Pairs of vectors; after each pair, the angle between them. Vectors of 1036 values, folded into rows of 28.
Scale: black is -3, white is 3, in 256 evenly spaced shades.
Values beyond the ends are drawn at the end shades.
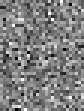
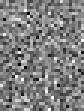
partly aligned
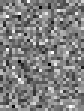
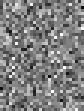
partly aligned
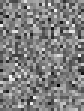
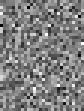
partly opposed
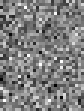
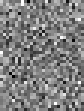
orthogonal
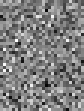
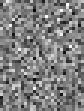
orthogonal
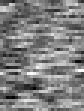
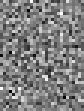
orthogonal
